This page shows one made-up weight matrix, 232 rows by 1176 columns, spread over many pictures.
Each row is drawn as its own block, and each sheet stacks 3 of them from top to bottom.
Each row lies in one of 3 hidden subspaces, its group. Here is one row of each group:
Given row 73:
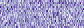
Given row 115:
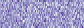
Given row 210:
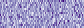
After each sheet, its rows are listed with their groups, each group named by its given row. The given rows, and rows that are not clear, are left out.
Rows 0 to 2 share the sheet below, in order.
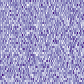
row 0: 115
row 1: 115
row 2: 210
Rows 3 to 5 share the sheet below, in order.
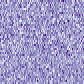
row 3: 210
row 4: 73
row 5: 73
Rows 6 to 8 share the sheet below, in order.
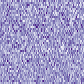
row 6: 115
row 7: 73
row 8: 115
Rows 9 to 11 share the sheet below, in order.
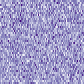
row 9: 73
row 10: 73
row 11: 115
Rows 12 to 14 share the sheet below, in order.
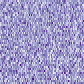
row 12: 73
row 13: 73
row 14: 73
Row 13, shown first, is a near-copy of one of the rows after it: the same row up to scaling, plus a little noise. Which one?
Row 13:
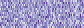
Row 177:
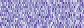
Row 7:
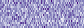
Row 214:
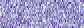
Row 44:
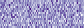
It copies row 177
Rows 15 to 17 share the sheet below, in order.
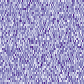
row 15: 210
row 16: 210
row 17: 73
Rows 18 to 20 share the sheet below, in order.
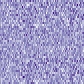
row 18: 115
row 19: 73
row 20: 115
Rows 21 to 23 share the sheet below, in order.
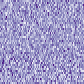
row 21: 73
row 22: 210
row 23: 73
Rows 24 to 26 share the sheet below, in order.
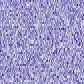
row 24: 115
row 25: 210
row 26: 210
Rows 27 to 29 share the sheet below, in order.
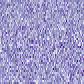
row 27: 73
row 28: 210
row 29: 115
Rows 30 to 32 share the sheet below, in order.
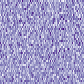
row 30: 210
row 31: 210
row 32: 210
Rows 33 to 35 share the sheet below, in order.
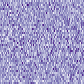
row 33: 115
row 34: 73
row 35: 115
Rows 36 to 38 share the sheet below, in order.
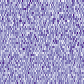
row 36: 210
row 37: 115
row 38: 73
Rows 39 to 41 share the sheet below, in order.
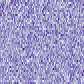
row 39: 73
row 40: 115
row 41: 115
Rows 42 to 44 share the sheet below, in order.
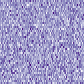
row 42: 115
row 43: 210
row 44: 73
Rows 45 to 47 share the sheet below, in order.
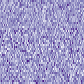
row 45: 73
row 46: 73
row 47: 115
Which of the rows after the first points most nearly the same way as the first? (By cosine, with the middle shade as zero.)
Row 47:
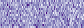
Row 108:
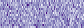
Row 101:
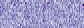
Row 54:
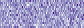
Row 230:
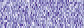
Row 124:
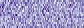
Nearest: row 108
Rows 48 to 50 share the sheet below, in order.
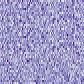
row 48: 210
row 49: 210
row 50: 115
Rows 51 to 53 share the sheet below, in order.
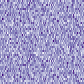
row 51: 210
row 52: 115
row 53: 210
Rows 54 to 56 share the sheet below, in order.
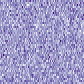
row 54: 115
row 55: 73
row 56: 210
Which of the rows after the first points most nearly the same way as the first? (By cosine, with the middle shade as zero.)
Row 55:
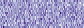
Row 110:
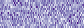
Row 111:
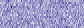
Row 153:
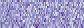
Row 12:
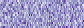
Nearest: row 12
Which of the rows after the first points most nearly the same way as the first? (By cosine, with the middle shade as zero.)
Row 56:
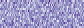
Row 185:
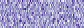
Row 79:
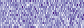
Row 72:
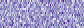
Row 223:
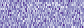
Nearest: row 72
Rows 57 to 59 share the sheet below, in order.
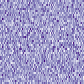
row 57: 210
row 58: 210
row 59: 73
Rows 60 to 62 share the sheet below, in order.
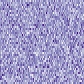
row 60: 115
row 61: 115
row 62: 210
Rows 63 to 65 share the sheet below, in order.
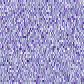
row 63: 73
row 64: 210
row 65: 115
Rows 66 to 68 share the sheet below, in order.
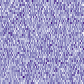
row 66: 73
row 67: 73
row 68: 115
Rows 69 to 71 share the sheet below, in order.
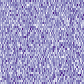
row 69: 115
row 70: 210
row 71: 210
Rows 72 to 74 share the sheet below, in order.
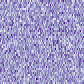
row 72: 210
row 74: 73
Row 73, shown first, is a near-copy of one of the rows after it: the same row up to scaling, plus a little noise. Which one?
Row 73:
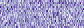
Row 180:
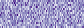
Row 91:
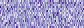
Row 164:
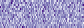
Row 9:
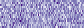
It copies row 91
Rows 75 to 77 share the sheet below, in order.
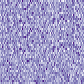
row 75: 210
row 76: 210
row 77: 115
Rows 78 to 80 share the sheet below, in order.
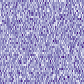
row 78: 210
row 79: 115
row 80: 210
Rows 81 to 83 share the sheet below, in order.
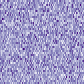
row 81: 210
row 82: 115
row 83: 73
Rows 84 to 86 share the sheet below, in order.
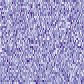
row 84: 73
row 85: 210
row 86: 115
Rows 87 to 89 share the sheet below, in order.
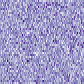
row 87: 115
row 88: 115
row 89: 115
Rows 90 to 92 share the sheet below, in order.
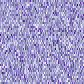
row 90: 115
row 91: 73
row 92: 73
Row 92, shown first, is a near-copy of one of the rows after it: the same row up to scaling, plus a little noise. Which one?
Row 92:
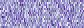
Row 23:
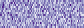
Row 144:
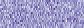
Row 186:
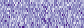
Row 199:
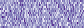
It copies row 199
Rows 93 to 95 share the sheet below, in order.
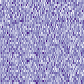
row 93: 73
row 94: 115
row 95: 115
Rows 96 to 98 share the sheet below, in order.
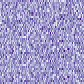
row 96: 210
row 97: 210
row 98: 210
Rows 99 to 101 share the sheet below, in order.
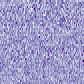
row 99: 73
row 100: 73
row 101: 73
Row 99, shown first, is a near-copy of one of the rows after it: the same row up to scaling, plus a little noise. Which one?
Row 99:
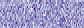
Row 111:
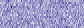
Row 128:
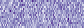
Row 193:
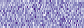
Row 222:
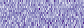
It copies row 193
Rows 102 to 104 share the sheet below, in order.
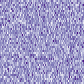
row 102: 73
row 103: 115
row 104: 73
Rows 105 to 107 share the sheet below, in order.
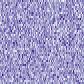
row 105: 210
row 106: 73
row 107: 210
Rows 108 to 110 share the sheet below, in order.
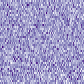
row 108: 115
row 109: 210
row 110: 73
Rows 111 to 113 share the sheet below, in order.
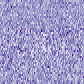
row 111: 73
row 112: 73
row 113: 73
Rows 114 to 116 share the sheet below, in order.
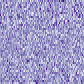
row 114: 210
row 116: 115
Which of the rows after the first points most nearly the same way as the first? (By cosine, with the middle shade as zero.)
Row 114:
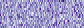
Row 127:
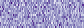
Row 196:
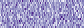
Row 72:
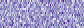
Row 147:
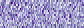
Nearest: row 72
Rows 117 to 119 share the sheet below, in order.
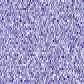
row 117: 210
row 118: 115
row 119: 210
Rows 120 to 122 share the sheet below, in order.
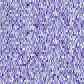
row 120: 115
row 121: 115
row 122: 210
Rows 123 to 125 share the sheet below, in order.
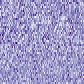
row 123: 73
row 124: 73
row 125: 73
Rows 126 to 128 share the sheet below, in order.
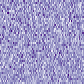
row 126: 73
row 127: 73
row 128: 73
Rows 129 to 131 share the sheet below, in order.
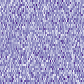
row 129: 73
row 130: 115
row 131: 210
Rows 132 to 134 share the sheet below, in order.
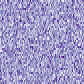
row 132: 210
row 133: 210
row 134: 210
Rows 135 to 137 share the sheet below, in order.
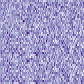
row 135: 115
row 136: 115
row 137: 115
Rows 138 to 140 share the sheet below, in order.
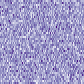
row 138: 73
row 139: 210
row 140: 115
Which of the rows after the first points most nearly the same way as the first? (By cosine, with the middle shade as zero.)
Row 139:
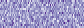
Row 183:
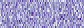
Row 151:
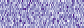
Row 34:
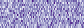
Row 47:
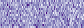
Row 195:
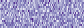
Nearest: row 195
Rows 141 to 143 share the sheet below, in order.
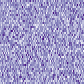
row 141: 115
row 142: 73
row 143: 210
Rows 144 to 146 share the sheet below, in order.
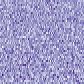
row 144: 73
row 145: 210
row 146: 210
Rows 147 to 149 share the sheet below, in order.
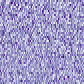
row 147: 73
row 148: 73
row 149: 210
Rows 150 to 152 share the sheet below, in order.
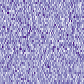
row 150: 73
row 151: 210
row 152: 73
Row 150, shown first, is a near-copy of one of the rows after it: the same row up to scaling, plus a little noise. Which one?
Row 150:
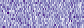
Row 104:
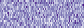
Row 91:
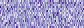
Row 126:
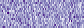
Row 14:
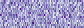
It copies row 126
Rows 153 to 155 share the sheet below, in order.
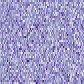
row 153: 115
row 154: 210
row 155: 115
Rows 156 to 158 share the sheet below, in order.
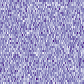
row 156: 115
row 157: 115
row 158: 73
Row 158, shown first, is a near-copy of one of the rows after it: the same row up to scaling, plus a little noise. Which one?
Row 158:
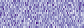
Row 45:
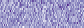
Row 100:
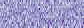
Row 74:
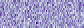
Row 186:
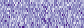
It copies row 74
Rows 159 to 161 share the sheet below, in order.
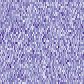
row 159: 115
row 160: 73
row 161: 73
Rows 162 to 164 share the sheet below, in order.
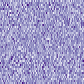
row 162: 115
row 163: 73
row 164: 73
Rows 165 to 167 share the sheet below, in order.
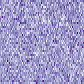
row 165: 73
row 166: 115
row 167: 115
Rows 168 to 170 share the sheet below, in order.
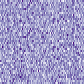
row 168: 210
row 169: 210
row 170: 73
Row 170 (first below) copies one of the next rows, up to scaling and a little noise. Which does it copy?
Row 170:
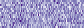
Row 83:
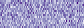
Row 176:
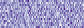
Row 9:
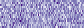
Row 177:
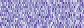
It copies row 9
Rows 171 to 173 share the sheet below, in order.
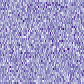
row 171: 115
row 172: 210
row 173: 115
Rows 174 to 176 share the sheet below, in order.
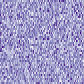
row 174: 210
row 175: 210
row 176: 73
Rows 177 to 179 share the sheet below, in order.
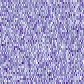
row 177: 73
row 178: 73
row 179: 73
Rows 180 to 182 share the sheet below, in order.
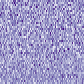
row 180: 73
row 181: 210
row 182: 73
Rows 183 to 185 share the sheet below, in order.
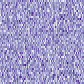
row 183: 210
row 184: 73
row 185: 210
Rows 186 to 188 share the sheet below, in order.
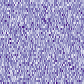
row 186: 73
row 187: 115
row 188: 73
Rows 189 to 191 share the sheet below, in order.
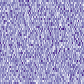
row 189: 73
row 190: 210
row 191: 115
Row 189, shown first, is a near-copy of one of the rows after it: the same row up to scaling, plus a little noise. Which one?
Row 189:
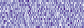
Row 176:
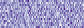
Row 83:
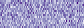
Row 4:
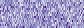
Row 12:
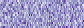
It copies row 176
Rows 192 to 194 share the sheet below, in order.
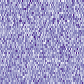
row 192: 210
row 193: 73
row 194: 115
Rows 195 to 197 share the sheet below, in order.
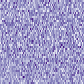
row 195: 210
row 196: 210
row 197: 115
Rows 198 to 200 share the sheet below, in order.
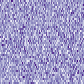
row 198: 73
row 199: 73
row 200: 115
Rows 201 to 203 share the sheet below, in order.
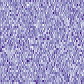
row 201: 115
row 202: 210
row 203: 115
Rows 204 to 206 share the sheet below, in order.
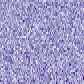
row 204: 115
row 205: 210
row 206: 73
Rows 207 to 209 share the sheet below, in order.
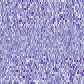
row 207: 210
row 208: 73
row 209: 115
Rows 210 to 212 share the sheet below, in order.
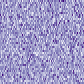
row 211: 115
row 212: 210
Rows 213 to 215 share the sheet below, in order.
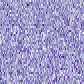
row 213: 115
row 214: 73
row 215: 210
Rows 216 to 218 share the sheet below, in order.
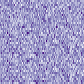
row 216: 73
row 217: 115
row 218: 115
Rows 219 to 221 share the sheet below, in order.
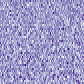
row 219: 115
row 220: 210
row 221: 210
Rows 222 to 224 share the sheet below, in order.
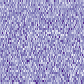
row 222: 73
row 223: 115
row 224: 115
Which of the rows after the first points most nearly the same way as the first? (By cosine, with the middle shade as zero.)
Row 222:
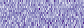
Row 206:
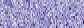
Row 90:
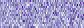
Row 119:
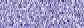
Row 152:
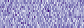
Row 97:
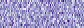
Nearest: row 206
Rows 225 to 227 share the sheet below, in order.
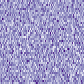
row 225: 210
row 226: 210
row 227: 115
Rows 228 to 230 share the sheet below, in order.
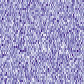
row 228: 210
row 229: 73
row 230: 73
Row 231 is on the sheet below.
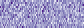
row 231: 73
